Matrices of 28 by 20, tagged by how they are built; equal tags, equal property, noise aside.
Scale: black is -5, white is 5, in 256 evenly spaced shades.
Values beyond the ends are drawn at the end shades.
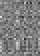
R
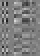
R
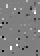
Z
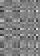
R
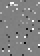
Z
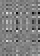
R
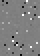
Z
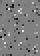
Z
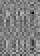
R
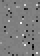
Z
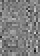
R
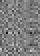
R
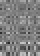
R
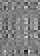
R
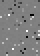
Z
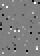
Z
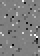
Z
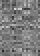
R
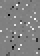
Z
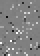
Z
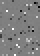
Z
